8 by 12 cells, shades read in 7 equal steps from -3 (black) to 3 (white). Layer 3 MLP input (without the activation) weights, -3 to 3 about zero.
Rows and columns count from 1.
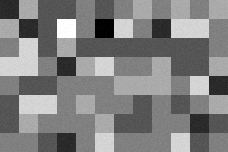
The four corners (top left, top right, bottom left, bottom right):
-2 1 0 0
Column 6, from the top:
-1 -3 -1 2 0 0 1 2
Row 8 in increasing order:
-2 -1 -1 0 0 0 0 0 0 0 2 2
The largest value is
3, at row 2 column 4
